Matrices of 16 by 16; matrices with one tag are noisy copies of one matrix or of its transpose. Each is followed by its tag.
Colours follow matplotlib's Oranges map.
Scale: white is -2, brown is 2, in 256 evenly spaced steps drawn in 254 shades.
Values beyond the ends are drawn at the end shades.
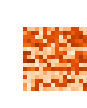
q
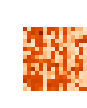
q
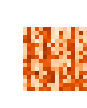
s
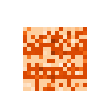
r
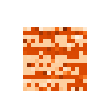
s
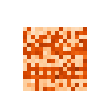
r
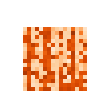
s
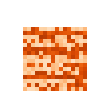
s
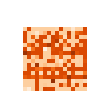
r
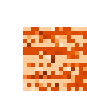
s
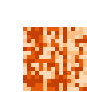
q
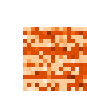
s
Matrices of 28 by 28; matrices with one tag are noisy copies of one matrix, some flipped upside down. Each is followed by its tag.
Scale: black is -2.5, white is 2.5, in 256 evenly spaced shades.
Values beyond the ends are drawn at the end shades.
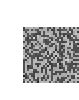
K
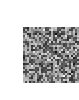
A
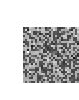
A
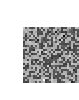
A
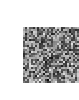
A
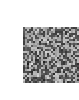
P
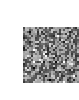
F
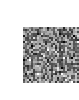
K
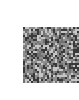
K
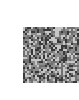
P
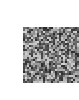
F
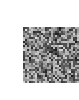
A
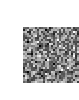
F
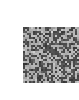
A
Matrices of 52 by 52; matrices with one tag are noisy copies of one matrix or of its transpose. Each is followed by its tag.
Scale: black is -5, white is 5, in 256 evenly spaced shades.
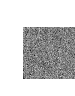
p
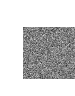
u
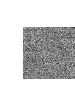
p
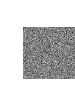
u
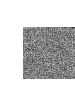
p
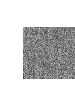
p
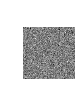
u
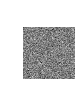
u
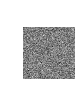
u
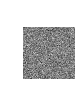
u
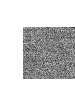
p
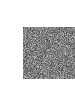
u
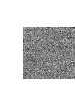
p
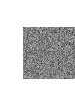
u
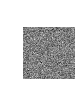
u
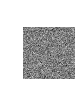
u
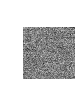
p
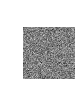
u
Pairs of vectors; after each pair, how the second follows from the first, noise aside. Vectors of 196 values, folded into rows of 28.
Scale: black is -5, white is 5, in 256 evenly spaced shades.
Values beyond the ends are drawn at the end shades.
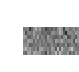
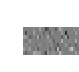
partly zeroed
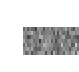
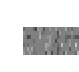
partly zeroed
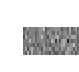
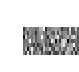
scaled up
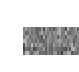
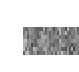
sign-scrambled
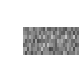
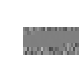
partly zeroed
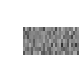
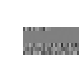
partly zeroed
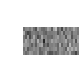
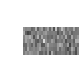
sign-scrambled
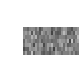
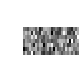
scaled up
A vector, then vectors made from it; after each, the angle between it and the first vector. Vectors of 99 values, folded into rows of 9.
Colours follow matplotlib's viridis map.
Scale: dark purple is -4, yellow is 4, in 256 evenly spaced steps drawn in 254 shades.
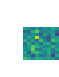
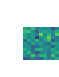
nearly opposite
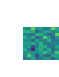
partly opposed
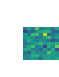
orthogonal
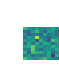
nearly parallel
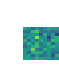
nearly parallel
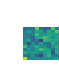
orthogonal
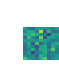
orthogonal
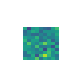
orthogonal
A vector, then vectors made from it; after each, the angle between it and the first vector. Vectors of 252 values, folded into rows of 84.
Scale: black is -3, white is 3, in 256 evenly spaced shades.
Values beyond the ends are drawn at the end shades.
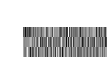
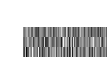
partly opposed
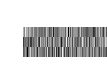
nearly opposite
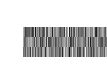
partly aligned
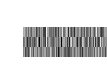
partly opposed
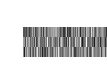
partly aligned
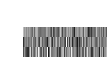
partly opposed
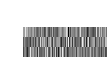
nearly opposite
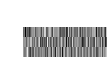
nearly parallel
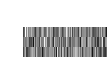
partly opposed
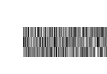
orthogonal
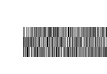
nearly opposite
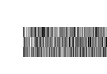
orthogonal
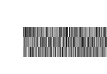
nearly parallel
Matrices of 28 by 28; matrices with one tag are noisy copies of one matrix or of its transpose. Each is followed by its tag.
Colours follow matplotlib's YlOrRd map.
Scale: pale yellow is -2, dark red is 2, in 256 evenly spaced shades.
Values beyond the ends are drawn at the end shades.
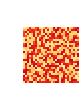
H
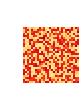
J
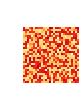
J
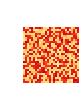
J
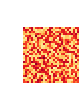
J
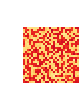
J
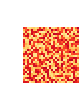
J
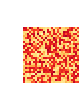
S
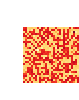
S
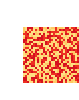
H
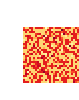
J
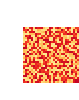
J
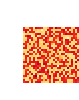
J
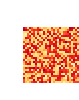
S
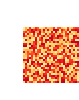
H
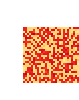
S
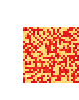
S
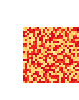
H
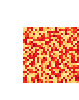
H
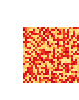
S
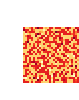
J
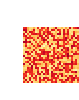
S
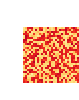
H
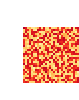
J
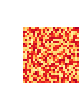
H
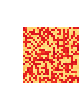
S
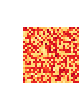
S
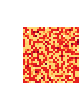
J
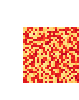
H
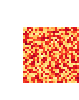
H
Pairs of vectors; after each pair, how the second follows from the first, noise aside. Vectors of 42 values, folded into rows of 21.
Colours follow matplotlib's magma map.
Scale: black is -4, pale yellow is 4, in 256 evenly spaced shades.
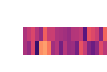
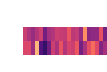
negated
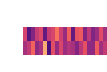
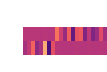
partly zeroed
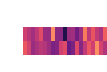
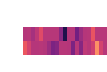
partly zeroed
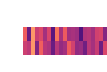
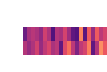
shuffled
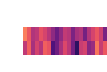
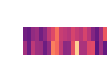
negated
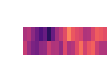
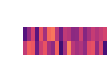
shuffled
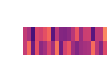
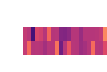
partly zeroed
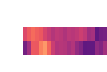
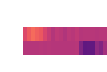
partly zeroed
